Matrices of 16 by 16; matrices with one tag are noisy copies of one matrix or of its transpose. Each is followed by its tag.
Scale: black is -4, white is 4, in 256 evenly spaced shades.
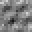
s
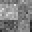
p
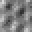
s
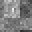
p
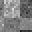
p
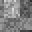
p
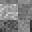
p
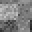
p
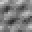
s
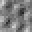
s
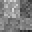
p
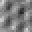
s
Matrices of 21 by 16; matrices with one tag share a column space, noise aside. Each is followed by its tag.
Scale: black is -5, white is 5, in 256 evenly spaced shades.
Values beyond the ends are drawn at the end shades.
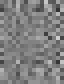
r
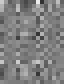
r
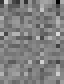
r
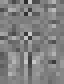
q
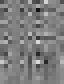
q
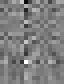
q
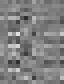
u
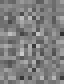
u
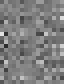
u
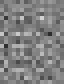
u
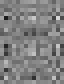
u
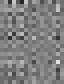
r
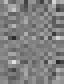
r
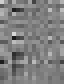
q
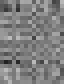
r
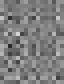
u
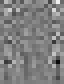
q
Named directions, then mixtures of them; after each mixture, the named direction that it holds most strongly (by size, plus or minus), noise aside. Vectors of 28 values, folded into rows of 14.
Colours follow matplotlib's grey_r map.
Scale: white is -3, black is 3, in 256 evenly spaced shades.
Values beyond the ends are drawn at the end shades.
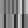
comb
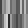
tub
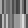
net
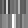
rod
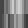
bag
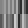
comb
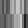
bag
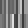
comb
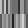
net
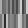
comb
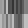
bag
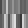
rod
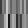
tub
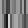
tub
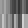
bag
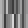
comb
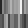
bag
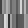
tub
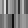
rod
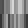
bag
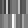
rod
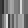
bag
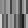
net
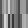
tub
